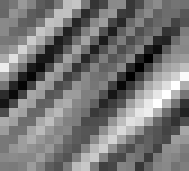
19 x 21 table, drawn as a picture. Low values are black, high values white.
No single row or column stands out from its neighbours. The bottom left is the smoothest part. The grain runs diagonally up to the right.
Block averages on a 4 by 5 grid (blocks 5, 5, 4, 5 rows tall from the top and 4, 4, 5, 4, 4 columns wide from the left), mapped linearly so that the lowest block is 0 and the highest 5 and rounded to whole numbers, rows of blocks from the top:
33111
21204
23153
33322
